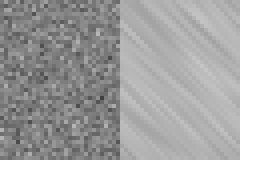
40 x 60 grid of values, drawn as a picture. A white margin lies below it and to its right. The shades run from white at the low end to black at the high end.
It is made of 1 by 2 panels. Panel 1,1: middling, fine-grained. Panel 1,2: low, slanting down to the right, faint in contrast.
